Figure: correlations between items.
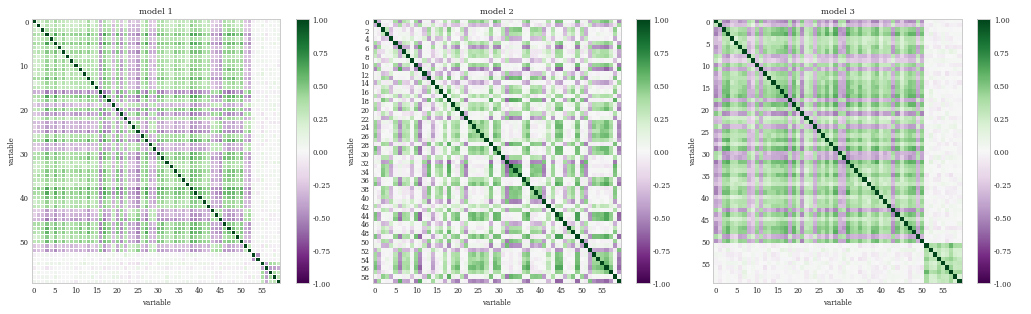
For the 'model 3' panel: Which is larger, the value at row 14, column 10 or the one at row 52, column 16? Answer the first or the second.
the first
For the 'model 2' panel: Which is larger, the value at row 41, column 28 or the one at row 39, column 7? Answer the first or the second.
the second
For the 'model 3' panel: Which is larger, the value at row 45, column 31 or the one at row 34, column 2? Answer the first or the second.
the second
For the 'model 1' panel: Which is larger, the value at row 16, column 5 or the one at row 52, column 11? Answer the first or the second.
the second
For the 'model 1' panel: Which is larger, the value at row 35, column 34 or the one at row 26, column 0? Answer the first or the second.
the first
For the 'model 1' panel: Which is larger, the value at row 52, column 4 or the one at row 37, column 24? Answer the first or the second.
the second
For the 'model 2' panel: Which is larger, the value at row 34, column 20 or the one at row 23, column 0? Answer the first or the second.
the second
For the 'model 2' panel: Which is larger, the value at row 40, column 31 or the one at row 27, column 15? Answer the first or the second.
the first
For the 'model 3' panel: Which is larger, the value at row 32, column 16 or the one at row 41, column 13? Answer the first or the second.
the first
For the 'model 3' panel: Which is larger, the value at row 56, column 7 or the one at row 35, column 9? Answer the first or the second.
the first
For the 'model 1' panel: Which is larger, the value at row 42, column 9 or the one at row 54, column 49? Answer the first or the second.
the first
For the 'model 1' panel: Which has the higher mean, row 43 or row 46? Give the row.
46
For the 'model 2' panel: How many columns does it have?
60
